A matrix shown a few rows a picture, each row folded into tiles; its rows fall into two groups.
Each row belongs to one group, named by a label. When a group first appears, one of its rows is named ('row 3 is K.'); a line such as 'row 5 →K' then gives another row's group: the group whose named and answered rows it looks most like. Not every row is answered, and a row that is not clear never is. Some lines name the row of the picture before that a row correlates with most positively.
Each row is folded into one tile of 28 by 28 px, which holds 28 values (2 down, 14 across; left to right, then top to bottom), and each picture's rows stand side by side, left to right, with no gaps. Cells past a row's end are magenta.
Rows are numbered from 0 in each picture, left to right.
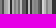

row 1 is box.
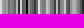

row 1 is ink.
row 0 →box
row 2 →box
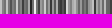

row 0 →box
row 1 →box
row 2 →ink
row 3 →box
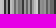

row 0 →ink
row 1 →box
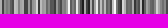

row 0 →box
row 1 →box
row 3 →ink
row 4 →ink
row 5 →box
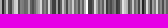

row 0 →box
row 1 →ink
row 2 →box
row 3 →ink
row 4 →ink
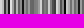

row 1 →ink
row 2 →ink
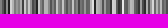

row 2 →box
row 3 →box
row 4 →ink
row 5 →ink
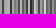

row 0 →box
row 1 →box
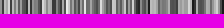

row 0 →box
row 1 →box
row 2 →ink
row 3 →box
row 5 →ink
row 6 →ink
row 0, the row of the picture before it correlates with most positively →0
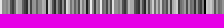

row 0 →box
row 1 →box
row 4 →box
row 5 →ink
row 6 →box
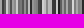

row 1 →box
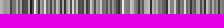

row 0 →box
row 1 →box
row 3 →box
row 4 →ink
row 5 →box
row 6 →box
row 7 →ink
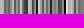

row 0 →ink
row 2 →ink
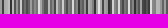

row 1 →ink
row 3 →box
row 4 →box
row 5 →ink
